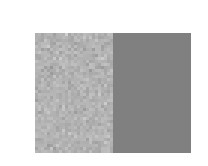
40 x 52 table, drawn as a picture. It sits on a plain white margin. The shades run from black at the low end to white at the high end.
The table splits into one row of 2 panels. Panel 1,1: high, fine-grained, faint in contrast. Panel 1,2: middling, flat.
